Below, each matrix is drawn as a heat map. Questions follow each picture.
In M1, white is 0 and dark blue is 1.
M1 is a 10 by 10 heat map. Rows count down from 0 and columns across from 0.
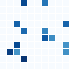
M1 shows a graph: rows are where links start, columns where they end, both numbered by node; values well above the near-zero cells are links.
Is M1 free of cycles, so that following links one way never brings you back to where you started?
yes
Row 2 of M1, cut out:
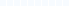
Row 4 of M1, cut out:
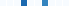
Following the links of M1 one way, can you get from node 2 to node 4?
no
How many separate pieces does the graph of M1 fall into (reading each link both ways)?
1
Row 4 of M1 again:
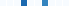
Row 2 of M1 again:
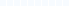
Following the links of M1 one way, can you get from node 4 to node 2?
yes
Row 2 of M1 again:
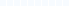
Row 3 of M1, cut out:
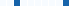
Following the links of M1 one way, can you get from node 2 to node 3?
no
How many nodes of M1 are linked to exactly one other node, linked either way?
2
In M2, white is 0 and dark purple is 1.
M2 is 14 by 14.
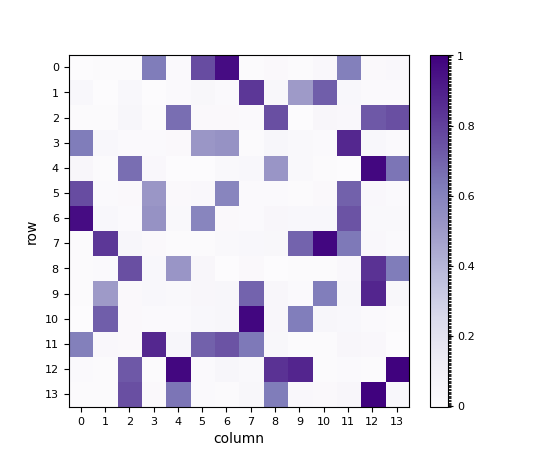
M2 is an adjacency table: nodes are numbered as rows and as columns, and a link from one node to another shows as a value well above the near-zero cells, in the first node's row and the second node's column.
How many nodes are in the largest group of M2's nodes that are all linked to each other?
5
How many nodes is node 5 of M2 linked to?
4
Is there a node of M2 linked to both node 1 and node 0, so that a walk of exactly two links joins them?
no
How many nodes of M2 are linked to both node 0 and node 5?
3
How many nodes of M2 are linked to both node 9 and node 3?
0
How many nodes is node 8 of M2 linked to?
4
